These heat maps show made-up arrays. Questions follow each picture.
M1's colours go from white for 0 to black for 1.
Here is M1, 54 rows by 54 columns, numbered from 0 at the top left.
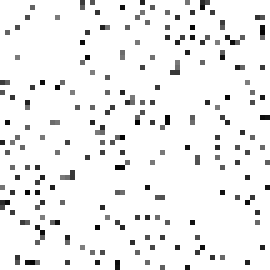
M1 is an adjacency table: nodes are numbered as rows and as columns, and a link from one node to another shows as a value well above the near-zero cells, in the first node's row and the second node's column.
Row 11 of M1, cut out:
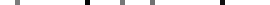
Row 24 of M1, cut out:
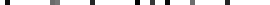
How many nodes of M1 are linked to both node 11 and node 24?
1
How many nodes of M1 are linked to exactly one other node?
4
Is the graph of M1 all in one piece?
no
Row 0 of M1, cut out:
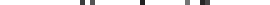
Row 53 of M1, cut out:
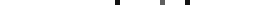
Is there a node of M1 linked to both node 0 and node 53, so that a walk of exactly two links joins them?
yes
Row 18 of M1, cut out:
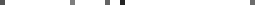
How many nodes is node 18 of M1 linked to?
5
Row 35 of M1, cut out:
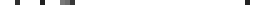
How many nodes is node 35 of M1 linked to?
6
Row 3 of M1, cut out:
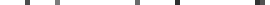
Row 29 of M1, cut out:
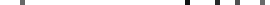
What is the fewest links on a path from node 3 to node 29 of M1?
2
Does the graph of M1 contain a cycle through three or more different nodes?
yes
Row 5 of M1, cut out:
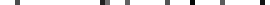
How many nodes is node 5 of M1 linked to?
8
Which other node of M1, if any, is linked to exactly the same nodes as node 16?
node 40
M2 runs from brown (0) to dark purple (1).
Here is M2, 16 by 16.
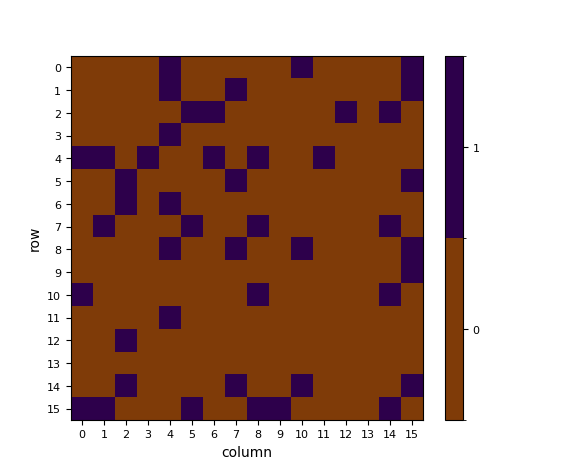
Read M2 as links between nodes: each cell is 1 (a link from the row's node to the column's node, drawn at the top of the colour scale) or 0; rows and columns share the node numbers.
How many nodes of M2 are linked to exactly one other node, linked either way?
4
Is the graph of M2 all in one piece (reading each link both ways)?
no
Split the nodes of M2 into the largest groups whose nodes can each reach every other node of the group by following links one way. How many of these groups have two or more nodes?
1
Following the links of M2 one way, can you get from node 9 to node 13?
no
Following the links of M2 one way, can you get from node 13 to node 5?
no
